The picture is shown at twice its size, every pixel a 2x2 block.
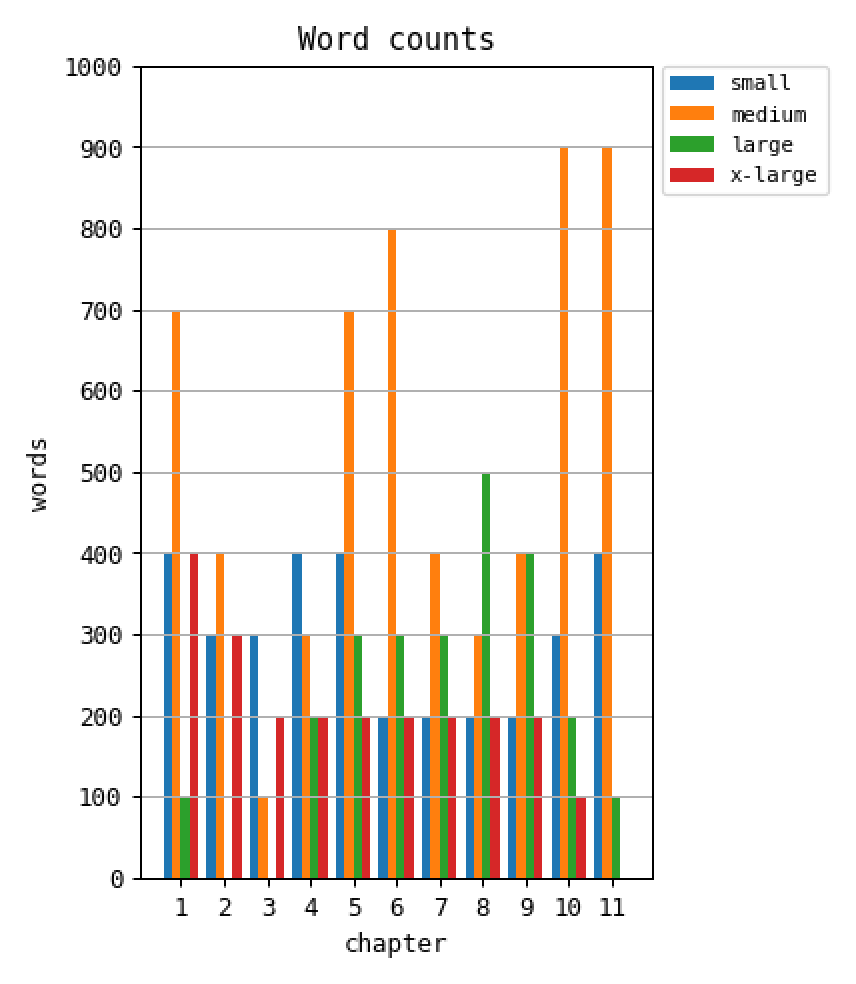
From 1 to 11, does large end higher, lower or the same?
the same
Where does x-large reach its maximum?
1
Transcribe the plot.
Title: Word counts
x-axis: chapter, ticks 1 2 3 4 5 6 7 8 9 10 11
y-axis: words, ticks 0 100 200 300 400 500 600 700 800 900 1000
Legend: small, medium, large, x-large
Values:
small: 400 300 300 400 400 200 200 200 200 300 400
medium: 700 400 100 300 700 800 400 300 400 900 900
large: 100 0 0 200 300 300 300 500 400 200 100
x-large: 400 300 200 200 200 200 200 200 200 100 0
